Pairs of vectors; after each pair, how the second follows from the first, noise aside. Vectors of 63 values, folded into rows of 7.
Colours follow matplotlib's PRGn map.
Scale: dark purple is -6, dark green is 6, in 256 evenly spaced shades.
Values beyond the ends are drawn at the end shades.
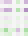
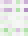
copied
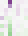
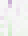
shrunk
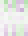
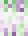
scaled up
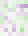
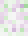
sign-scrambled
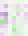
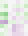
negated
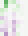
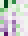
scaled up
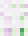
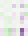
negated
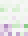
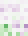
negated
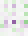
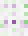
copied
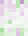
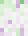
negated
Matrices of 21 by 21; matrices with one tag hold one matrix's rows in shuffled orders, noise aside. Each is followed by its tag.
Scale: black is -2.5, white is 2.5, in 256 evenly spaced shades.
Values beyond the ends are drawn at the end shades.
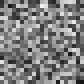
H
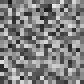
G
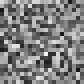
G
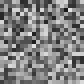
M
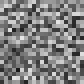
M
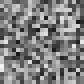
H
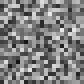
G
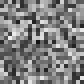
M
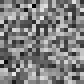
M
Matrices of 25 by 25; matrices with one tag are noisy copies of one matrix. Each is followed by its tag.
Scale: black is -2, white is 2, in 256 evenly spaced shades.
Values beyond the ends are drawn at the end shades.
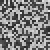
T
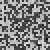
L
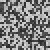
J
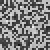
T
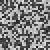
T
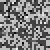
J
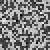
T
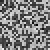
T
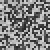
L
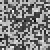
L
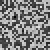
T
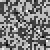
J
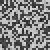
T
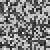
J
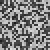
T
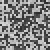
L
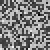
T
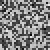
T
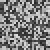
J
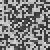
L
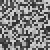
T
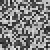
T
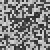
L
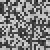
J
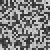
T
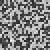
T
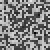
L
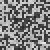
L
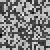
J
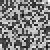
T
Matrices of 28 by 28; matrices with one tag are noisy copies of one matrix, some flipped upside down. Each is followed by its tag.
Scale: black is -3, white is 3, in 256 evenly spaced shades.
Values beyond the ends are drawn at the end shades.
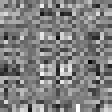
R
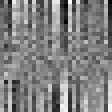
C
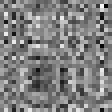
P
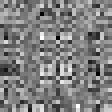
R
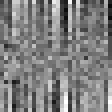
C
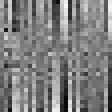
C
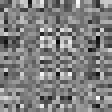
R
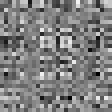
R
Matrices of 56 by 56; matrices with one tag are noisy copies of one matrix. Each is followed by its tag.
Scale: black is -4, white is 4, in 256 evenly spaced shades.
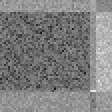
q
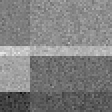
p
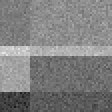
p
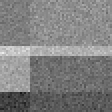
p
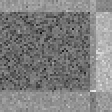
q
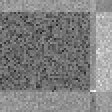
q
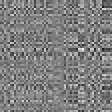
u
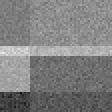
p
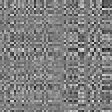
u
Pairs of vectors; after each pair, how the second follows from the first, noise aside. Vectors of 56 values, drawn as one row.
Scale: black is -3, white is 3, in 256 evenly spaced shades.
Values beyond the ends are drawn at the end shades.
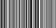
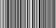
negated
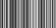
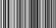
negated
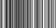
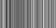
shrunk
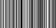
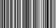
negated
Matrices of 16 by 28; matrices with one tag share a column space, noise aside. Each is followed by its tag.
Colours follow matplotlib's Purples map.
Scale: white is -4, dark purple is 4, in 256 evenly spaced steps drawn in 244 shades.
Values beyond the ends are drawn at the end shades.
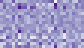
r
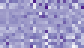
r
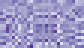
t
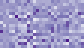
t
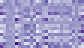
t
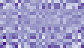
r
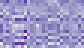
t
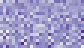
t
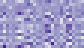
t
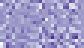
r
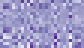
r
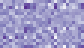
r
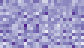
t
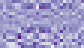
r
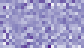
r
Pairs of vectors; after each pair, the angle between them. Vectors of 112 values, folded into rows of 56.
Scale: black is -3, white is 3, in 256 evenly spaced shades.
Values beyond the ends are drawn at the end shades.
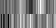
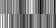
nearly opposite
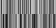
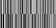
partly aligned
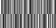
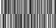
nearly parallel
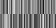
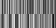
orthogonal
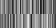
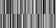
partly aligned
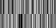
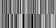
partly opposed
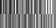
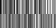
nearly parallel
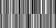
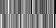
orthogonal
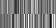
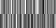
orthogonal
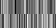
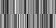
nearly opposite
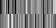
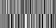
partly opposed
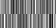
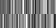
partly opposed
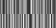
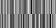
nearly opposite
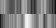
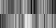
nearly parallel
